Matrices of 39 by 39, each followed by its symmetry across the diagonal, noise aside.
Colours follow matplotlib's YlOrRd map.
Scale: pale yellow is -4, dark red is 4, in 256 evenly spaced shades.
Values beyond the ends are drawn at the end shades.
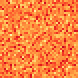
symmetric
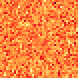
neither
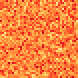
neither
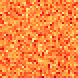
neither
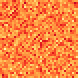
symmetric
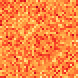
symmetric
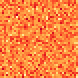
neither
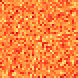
symmetric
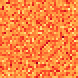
symmetric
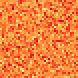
neither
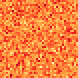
neither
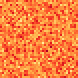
symmetric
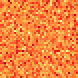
neither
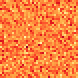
neither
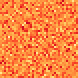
symmetric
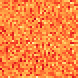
neither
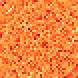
symmetric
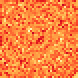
symmetric
